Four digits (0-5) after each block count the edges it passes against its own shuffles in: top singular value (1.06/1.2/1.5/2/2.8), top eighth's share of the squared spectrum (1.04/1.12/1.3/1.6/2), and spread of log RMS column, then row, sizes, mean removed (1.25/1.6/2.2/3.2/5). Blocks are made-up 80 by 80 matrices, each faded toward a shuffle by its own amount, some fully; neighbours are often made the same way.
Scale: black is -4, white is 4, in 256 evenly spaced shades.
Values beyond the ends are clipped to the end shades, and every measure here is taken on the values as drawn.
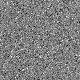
0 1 0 0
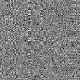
4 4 2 2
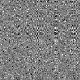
4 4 2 2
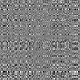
5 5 4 4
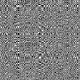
5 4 3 3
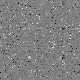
3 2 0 0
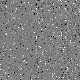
3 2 1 0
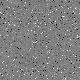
2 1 0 0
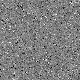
0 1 0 0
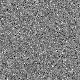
0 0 0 0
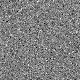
0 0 0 0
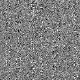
1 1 3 0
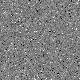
0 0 0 0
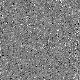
0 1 2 0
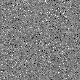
0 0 1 0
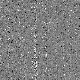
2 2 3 0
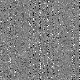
2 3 3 0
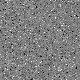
0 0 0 0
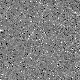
1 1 1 0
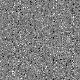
1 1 2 0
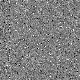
1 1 1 0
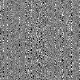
2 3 4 0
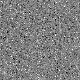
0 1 1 0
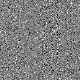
1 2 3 0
